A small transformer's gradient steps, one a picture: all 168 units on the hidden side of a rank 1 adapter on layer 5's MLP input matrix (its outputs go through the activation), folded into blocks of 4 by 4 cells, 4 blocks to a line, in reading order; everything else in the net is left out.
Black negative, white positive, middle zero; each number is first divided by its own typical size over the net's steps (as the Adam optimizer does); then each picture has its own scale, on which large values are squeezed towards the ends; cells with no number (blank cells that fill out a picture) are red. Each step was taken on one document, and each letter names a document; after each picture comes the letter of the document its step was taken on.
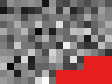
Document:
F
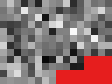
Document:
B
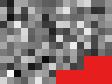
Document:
F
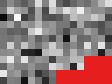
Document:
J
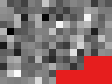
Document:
B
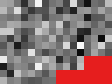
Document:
F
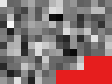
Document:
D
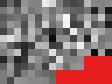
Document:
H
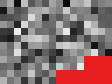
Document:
H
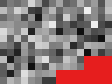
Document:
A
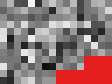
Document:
H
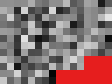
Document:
A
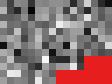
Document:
B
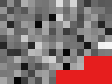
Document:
D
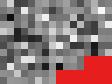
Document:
H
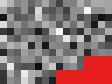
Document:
A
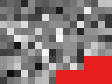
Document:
A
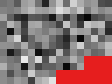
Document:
D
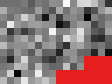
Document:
B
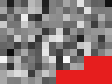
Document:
A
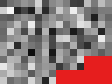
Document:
J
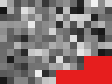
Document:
J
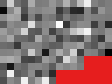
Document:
F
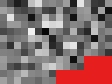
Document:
H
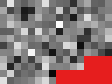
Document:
F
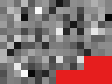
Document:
A
